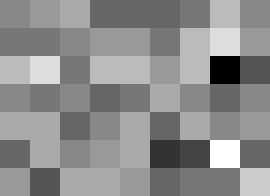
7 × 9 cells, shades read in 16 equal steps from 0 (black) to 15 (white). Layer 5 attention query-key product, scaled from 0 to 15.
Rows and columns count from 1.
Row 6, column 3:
8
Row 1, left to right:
8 9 10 6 6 6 7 11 8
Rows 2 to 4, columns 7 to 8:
11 13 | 11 0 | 8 6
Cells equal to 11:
6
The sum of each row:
71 80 78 68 77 71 75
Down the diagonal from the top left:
8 7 7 6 10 3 7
